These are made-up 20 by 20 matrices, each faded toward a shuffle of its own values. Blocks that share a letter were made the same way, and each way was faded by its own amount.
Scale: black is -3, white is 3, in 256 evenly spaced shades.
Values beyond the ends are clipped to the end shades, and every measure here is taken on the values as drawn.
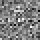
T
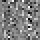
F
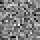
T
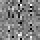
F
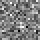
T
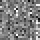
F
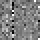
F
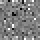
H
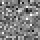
H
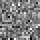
T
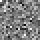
T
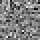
T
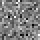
T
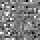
H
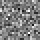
T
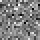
T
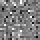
H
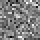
T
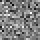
T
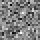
T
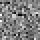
T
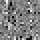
H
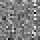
F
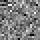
T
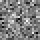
T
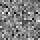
T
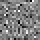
H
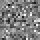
T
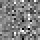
F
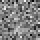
T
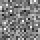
T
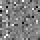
H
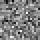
T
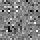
H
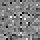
H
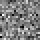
T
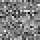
T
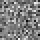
T
